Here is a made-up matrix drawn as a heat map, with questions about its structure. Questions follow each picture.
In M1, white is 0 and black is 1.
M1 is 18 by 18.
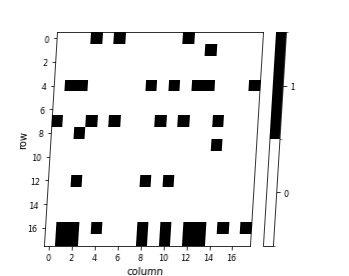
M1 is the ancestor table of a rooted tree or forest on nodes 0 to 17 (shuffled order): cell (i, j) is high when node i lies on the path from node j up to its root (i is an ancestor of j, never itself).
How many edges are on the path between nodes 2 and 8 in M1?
1
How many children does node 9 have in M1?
1
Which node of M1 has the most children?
0
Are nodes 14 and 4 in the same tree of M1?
no
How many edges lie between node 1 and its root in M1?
3
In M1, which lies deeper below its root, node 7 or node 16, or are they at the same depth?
the same depth
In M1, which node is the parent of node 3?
0
